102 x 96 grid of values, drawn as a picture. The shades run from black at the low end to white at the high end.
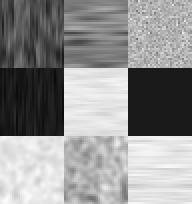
It is made of 3 by 3 panels. Panel 1,1: low, streaked downward. Panel 1,2: middling, streaked across. Panel 1,3: high, fine-grained. Panel 2,1: very low, streaked downward, faint in contrast. Panel 2,2: very high, streaked across, faint in contrast. Panel 2,3: very low, flat. Panel 3,1: very high, blotchy, faint in contrast. Panel 3,2: high, blotchy. Panel 3,3: very high, streaked across, faint in contrast.
